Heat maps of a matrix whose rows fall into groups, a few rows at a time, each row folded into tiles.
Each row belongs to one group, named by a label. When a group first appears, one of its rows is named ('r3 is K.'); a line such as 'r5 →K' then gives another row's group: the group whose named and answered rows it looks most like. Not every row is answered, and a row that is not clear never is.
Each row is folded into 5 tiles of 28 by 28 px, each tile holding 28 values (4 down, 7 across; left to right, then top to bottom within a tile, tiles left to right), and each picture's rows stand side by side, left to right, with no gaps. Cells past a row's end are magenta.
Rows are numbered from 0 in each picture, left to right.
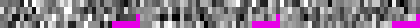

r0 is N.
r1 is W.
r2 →W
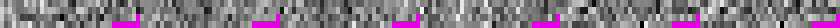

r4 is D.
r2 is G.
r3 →N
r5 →D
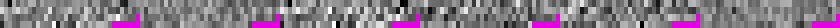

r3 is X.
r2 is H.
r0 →H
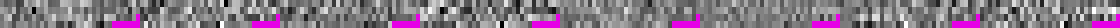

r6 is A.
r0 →N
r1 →X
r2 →X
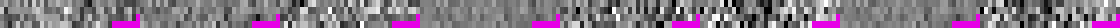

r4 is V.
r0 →N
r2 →X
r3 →V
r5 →G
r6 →V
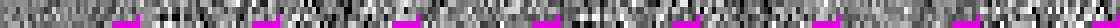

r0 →V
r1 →W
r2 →G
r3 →X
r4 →A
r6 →N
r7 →H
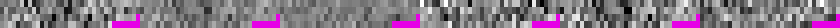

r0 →G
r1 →G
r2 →V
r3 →W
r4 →G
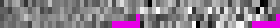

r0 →A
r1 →H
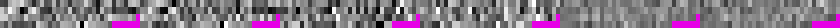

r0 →D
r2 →V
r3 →H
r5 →A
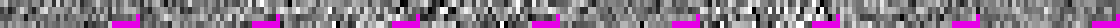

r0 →X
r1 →A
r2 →H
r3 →X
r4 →D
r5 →H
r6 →W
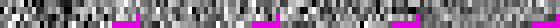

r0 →G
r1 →H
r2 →D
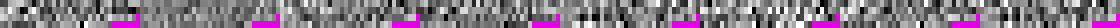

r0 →D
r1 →V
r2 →W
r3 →X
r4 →W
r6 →D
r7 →W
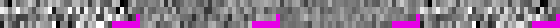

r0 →H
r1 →G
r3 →H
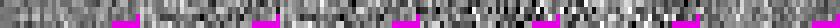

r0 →A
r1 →W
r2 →W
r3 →V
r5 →N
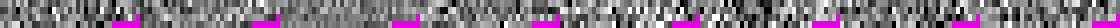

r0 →V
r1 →A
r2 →X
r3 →D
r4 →H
